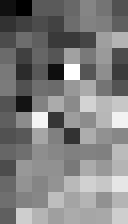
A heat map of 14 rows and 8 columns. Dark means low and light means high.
On average the colour sits 50% of the way up the scale. Neither half mirrors the other. The field climbs toward the bottom right. The top left is the ninth with the lowest average.
